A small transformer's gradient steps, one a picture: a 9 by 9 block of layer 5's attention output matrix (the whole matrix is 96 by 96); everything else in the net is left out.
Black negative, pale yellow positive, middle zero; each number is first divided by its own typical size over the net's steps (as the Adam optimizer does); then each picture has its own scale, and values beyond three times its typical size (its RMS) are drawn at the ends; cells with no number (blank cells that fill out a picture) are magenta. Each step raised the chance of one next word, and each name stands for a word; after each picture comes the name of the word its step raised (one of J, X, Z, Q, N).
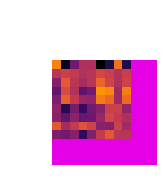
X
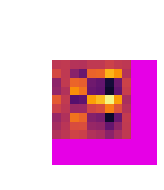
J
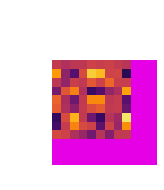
J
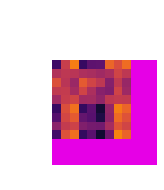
X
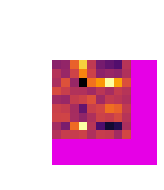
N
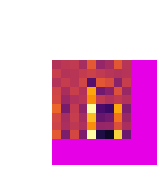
X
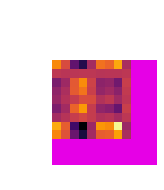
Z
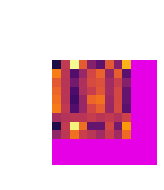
Z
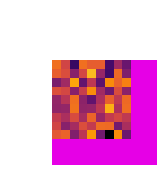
N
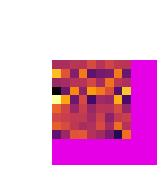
J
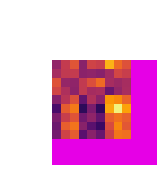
X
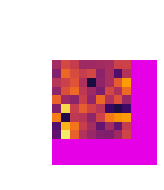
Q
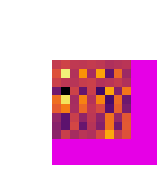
J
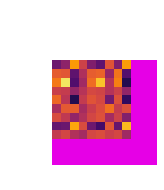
Z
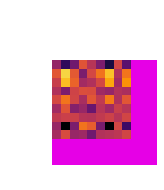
Z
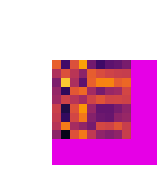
X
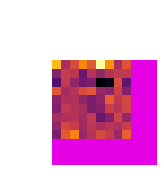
N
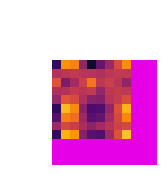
X
